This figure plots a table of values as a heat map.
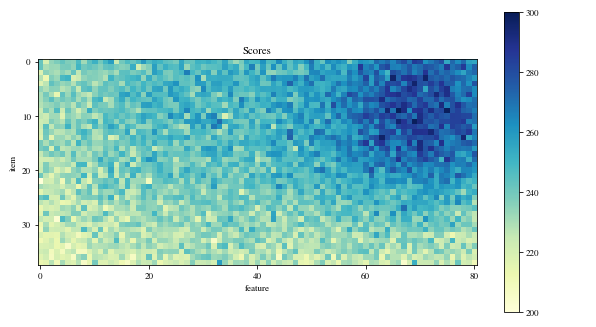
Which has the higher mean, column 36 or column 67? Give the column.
67
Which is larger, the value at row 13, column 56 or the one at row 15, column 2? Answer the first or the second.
the first
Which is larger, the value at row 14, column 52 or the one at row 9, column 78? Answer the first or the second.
the second
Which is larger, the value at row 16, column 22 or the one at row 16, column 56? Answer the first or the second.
the second
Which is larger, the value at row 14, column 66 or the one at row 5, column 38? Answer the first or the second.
the first
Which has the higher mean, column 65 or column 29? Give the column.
65
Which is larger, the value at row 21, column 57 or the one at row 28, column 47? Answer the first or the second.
the first
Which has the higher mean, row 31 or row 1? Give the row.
1
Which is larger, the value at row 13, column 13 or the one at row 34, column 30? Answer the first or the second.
the first
